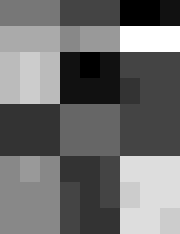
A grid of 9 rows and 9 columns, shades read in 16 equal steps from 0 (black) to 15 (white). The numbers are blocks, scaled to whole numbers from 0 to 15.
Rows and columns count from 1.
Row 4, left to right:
11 12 11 1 1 1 3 4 4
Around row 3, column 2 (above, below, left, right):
10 12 11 11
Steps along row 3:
up down down down up up same same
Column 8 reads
0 15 4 4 4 4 13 13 13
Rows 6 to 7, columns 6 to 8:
6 4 4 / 4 13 13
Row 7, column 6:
4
